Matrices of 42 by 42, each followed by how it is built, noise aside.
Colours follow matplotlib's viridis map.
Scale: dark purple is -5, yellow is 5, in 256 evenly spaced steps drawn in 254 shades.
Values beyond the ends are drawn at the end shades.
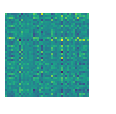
low rank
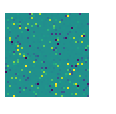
sparse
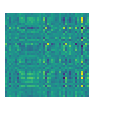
low rank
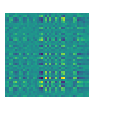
low rank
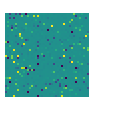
sparse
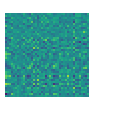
low rank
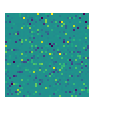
sparse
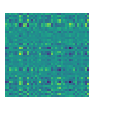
low rank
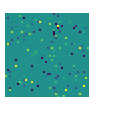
sparse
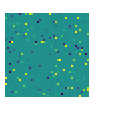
sparse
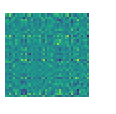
low rank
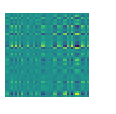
low rank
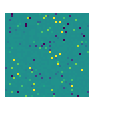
sparse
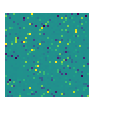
sparse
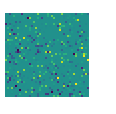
sparse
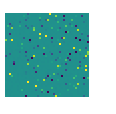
sparse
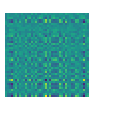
low rank
